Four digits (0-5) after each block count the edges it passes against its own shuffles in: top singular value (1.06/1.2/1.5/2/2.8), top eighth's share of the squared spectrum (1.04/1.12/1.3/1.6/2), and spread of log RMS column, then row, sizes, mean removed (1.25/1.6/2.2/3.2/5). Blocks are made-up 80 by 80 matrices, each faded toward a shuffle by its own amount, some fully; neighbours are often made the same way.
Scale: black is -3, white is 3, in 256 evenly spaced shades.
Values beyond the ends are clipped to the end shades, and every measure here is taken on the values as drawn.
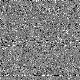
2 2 0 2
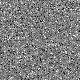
0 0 0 0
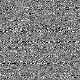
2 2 0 4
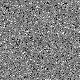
0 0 0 0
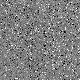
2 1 1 0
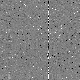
4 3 1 0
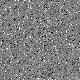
2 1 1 0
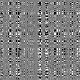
5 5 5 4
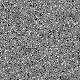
0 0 0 0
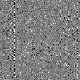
4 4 2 0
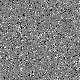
2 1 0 0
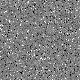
1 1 0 0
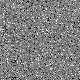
2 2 1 0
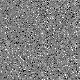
3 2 1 0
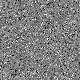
0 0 0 0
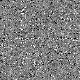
1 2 2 2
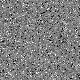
0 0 0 0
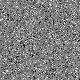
2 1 0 0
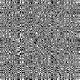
5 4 3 3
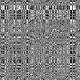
5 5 4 4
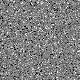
2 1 0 0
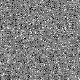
3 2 1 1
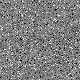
2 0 0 0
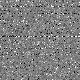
2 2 0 2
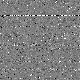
3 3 0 2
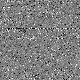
2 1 0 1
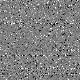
1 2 0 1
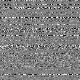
3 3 0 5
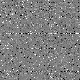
3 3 0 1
